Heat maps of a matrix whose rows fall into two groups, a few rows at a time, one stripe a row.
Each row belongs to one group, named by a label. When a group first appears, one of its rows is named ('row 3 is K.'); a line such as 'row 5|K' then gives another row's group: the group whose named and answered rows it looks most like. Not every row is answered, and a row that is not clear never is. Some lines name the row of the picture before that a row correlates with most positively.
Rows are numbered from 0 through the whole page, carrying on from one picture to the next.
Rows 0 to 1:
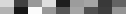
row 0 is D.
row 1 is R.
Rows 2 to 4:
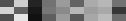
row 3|D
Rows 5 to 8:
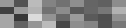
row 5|R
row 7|R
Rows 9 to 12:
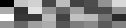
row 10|R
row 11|D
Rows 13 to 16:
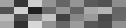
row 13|R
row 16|R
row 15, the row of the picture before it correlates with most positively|12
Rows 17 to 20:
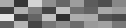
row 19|D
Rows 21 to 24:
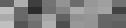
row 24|D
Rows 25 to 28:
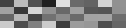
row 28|D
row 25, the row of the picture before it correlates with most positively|21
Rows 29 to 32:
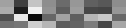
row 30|R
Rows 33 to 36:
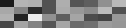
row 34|D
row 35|R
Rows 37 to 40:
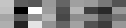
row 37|D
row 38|R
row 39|D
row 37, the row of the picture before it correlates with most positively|34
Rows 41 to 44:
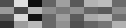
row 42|R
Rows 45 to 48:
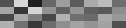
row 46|R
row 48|D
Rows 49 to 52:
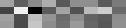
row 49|D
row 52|R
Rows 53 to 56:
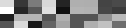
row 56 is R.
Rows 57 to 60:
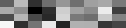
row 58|D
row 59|D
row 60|D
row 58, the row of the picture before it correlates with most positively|56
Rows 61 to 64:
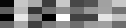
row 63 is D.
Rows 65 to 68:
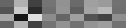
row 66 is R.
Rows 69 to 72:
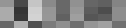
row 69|R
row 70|R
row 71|R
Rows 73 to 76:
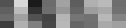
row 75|D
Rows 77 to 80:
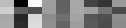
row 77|R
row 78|D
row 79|R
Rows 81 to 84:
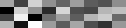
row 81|R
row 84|R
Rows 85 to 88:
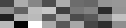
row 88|R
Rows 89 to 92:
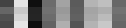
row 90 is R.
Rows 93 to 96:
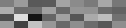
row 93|D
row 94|D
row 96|R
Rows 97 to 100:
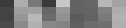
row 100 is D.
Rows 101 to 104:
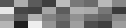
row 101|D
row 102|D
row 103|R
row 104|R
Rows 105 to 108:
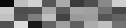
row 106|D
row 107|D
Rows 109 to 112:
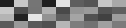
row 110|D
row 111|R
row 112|D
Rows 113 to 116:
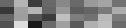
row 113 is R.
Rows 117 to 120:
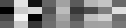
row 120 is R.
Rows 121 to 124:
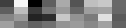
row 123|D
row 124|D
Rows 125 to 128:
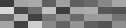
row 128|R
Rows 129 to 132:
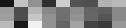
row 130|R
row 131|R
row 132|R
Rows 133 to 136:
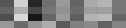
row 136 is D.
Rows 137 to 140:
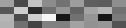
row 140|D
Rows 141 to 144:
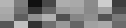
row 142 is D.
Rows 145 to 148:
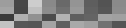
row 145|R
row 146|R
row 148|D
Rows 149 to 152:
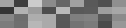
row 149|R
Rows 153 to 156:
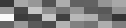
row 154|R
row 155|D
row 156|D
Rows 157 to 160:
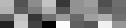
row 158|D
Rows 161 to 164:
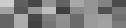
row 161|D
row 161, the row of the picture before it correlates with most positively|158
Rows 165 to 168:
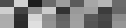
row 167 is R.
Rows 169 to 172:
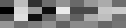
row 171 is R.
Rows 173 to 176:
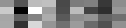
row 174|R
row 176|R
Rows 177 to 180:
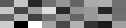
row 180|R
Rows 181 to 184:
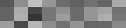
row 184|R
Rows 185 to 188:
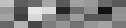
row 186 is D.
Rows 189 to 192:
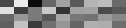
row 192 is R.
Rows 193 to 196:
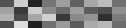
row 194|R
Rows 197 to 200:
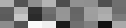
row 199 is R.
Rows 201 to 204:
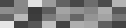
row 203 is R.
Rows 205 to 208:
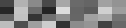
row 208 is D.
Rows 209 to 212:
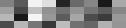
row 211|R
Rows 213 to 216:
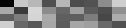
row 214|R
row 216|D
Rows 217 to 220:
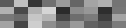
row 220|R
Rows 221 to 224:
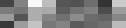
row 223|R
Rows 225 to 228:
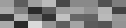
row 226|D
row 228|R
